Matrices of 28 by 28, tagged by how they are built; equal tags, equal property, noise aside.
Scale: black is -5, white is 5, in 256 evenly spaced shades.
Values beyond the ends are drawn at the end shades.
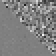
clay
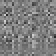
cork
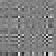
cork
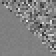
clay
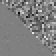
clay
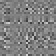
cork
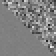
clay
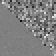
clay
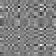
cork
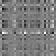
cork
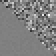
clay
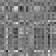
cork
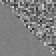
clay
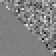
clay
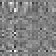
cork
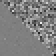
clay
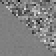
clay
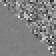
clay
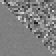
clay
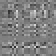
cork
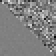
clay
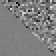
clay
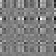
cork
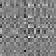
cork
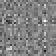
cork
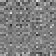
cork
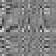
cork
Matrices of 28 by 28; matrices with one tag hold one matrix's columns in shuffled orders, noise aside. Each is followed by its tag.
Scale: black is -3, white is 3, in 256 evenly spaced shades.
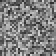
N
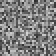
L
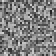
N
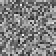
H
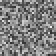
H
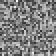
N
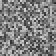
L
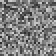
H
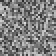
N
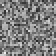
N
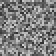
H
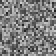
L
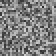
L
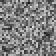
L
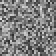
L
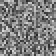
L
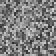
L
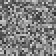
H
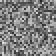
H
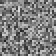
L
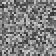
H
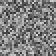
H
